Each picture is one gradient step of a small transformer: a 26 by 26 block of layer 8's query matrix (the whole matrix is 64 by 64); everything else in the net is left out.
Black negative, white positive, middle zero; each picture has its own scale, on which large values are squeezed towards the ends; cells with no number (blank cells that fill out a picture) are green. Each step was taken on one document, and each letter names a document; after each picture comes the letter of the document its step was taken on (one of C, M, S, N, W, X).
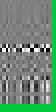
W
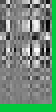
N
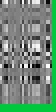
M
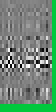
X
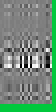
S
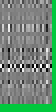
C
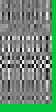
C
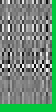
C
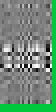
S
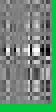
N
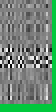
X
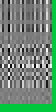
C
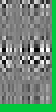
W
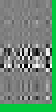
S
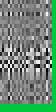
X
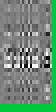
S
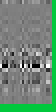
M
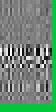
X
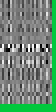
C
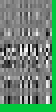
S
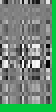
M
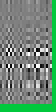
X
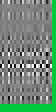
C
